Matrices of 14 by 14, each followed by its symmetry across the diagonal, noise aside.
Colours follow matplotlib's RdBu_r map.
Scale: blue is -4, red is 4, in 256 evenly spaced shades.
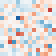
neither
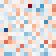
antisymmetric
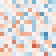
antisymmetric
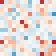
symmetric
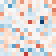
neither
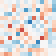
antisymmetric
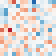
neither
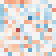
antisymmetric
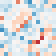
symmetric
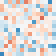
neither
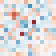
symmetric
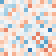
symmetric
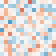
antisymmetric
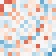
symmetric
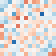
symmetric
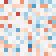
neither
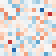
antisymmetric
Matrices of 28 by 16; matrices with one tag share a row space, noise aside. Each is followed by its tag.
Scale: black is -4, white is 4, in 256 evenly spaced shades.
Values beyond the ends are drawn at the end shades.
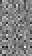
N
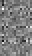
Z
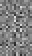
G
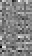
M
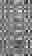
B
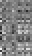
M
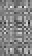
B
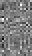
Z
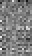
M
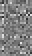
Z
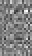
B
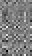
N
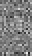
B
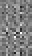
G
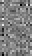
Z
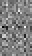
N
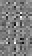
G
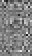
B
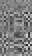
B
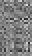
B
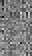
Z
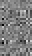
Z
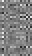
Z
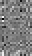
Z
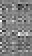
M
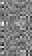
Z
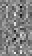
G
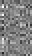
Z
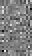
Z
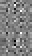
G
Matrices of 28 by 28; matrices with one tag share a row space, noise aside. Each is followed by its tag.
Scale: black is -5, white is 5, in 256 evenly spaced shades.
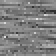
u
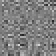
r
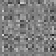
r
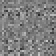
r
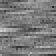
u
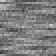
u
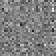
r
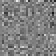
r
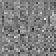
r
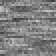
u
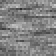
u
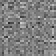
r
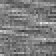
u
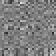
r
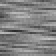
u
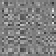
r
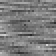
u
